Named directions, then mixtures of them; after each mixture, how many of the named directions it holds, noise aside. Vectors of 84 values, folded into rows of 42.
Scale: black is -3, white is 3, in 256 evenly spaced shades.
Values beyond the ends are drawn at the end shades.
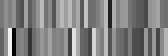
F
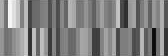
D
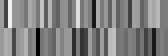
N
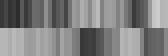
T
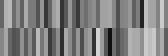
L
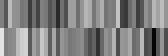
two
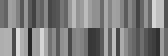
three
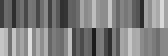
three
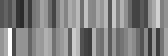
two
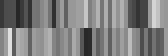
two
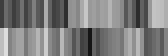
one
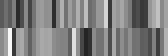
two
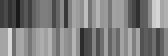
two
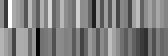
one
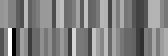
one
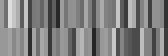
one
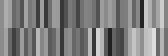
one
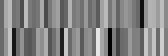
two
